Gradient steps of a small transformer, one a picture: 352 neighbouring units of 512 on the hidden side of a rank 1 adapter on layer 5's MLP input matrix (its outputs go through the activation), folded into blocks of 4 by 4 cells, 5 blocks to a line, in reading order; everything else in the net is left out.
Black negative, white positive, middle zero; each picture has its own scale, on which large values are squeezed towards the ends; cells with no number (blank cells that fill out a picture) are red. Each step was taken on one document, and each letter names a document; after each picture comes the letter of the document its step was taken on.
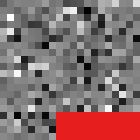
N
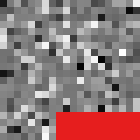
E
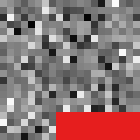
E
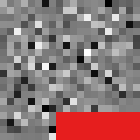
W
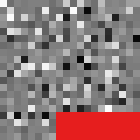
N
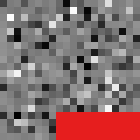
N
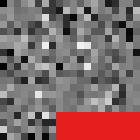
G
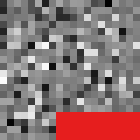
W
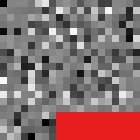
G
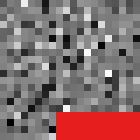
W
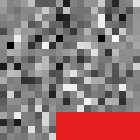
G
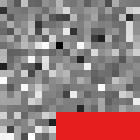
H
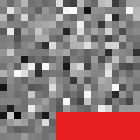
N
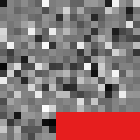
G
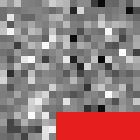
E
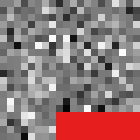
E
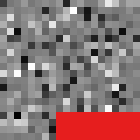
N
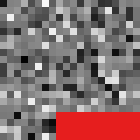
G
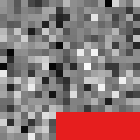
H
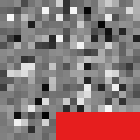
N
